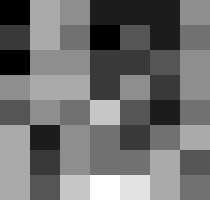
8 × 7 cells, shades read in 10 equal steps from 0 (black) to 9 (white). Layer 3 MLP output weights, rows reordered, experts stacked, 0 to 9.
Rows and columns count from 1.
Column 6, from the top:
1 1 3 2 1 4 6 6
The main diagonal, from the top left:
0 6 5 2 3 4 3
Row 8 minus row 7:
0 1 2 5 4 0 1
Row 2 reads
2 6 4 0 3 1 4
